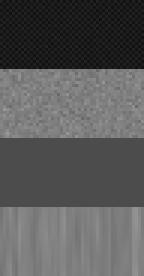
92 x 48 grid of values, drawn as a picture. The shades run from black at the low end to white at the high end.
It is made of 4 by 1 panels. Panel 1,1: very low, checkered, faint in contrast. Panel 2,1: middling, fine-grained, faint in contrast. Panel 3,1: low, flat. Panel 4,1: middling, streaked downward, faint in contrast.
